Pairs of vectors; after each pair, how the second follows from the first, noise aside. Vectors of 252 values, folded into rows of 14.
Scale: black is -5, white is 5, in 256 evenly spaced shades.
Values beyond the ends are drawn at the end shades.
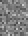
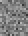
negated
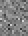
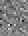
negated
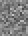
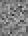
negated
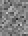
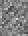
negated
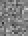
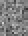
negated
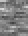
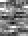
scaled up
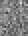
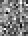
scaled up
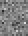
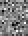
scaled up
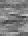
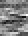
scaled up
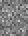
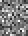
scaled up
